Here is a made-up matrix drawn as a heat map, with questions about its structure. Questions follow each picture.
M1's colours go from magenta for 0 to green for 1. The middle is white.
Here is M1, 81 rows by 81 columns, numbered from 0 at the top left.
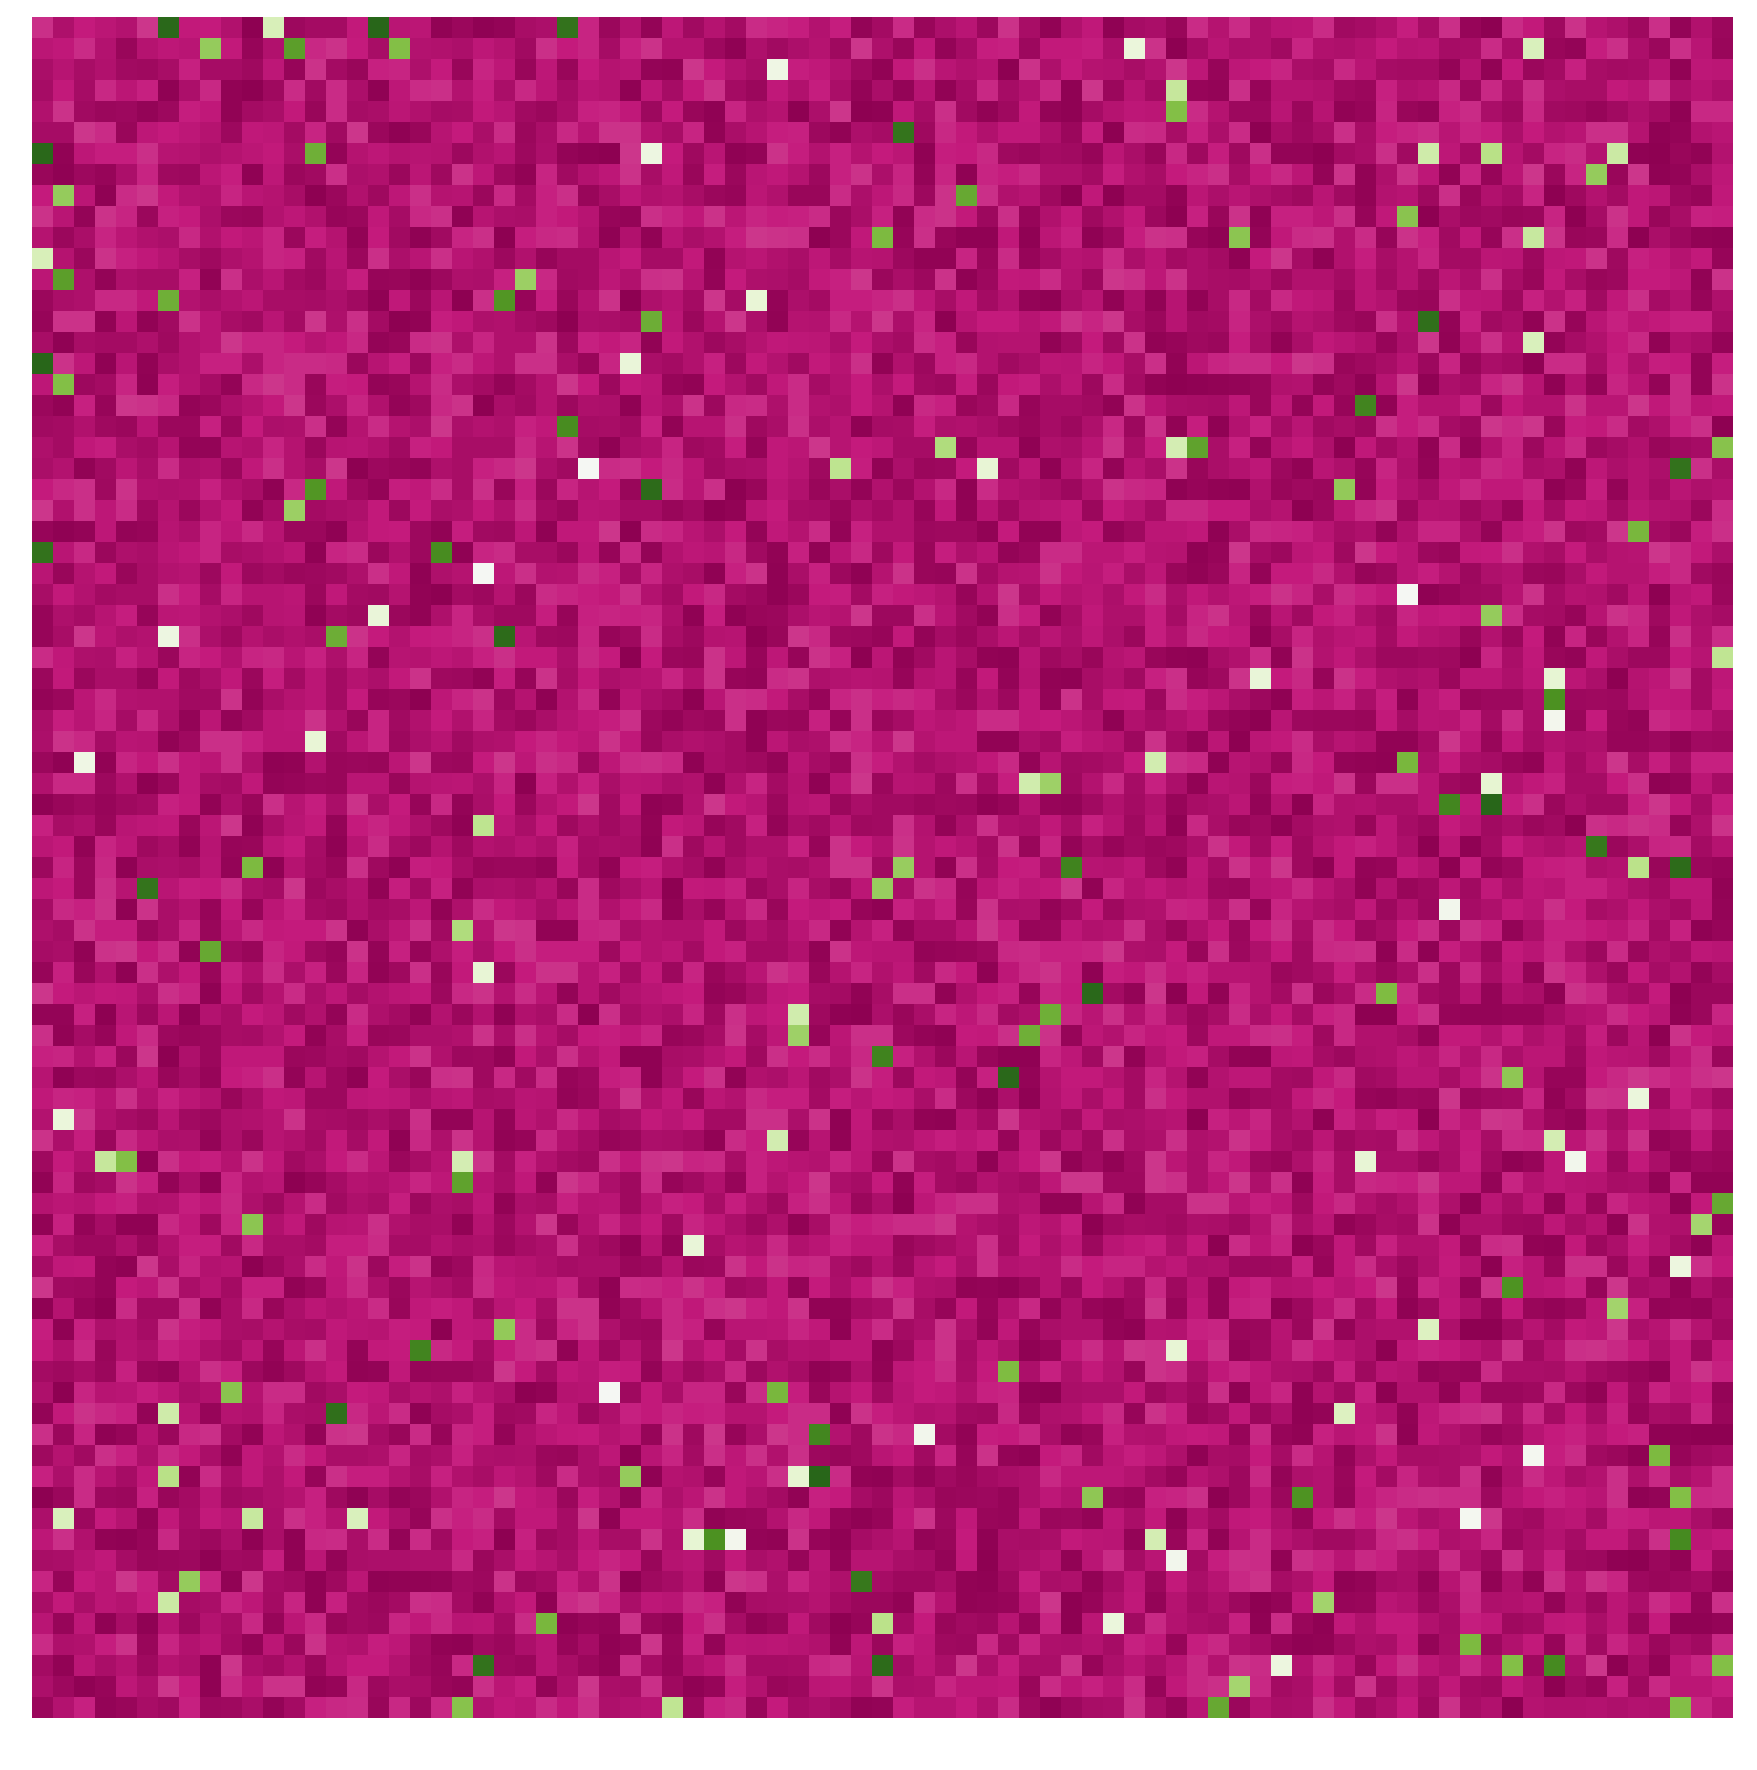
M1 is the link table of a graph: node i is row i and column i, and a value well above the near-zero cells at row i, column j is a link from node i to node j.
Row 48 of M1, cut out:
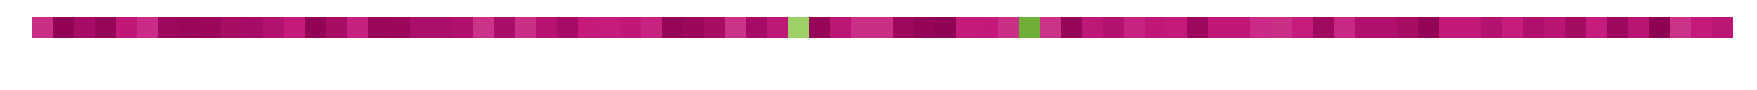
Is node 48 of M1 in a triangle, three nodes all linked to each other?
yes
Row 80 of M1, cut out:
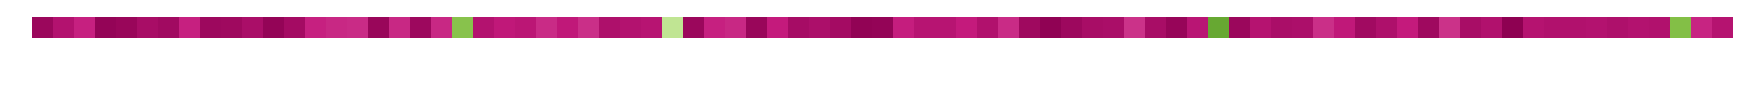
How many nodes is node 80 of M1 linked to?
4
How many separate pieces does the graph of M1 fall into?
3
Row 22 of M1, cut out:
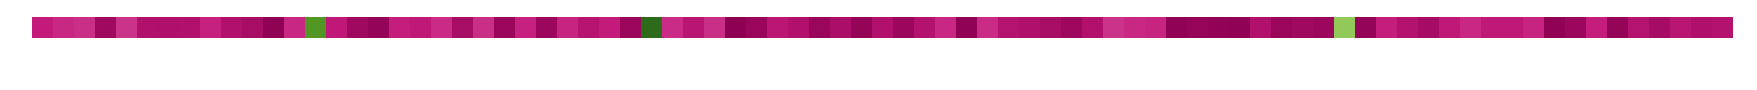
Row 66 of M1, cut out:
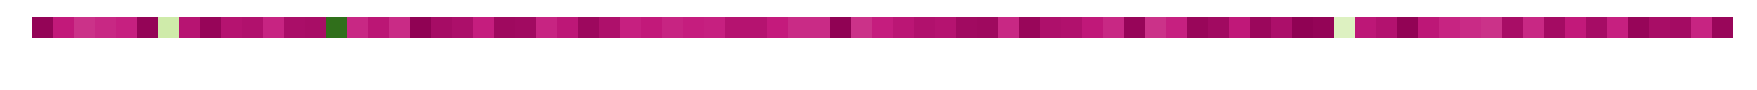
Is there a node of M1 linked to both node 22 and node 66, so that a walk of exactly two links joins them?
yes
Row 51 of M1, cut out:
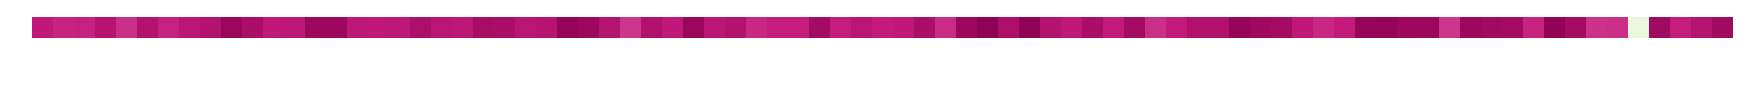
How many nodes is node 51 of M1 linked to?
1
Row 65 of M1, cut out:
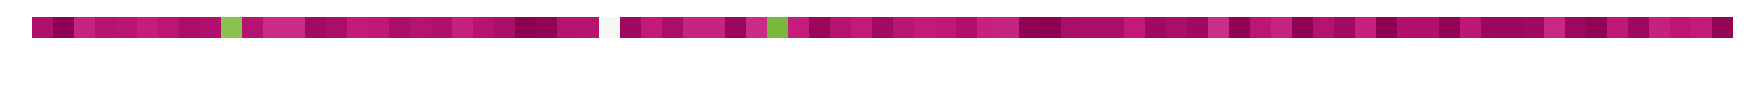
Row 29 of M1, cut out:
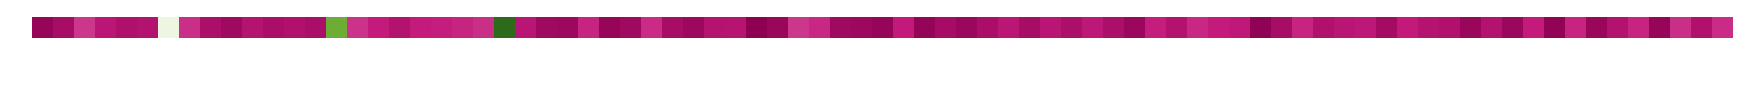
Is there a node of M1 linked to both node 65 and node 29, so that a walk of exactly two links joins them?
no
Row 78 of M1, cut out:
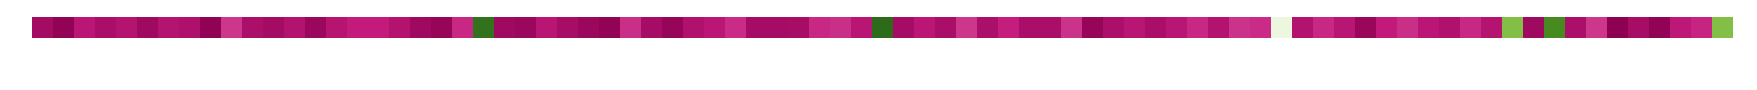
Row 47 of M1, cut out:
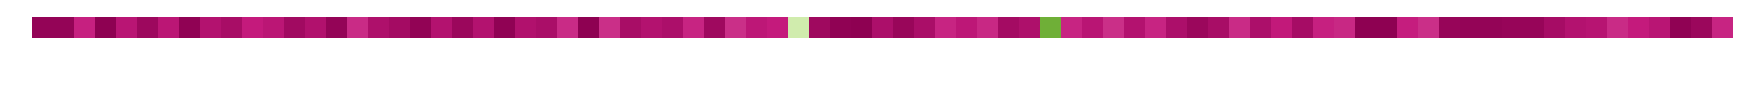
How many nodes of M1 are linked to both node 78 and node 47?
0
